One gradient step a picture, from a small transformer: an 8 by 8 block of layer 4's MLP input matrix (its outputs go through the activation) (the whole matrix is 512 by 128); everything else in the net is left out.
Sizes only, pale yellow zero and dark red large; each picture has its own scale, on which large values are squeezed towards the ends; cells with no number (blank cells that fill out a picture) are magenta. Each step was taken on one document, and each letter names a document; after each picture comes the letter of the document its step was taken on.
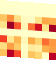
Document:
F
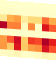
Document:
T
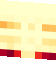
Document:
F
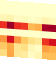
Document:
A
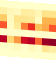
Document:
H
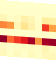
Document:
H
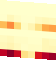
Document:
F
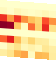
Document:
T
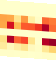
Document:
A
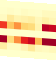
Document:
H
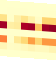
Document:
H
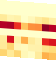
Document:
A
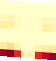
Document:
F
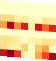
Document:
F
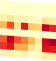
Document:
A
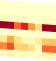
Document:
A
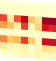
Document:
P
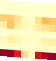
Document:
F
